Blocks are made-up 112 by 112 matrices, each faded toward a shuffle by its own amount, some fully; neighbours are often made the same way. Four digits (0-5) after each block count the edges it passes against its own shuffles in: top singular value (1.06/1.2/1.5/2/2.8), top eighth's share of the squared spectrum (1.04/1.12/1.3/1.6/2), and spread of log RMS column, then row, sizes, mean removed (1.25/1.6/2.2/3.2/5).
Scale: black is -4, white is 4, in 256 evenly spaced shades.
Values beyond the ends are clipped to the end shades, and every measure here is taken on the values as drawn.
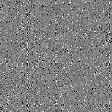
4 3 2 1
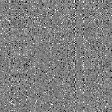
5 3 3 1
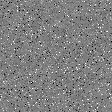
1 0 0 0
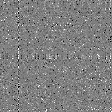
4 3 2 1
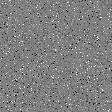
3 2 1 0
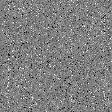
1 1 2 0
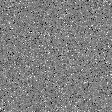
0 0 0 0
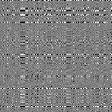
5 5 3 4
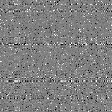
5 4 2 3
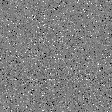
3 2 0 0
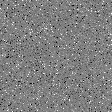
0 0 0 0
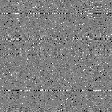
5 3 1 2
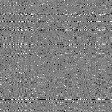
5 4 2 3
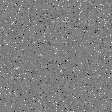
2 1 0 0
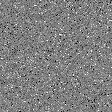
0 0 0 0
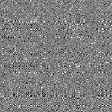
5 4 2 3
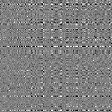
5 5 3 4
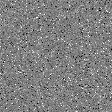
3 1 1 0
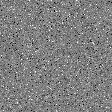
2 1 0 0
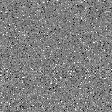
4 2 0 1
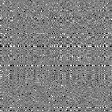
5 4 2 4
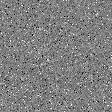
1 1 0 0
